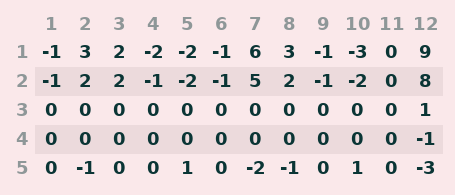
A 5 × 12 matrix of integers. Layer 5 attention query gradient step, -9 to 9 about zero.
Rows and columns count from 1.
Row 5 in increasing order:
-3 -2 -1 -1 0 0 0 0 0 0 1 1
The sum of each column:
-2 4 4 -3 -3 -2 9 4 -2 -4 0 14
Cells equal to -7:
0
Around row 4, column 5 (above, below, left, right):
0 1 0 0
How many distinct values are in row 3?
2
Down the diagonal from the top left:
-1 2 0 0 1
